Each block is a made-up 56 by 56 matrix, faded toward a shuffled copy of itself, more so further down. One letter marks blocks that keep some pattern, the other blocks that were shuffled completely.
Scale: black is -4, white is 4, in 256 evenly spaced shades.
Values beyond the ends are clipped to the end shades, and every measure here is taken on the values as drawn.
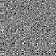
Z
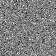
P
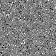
P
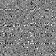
Z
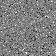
P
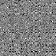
Z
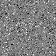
P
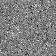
P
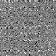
Z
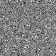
P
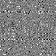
Z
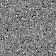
P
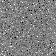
P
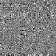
Z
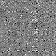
Z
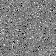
P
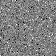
P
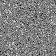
P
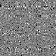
Z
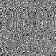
Z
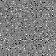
Z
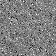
P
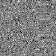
Z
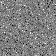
P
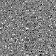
Z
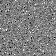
P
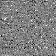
Z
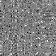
Z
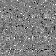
Z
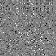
Z
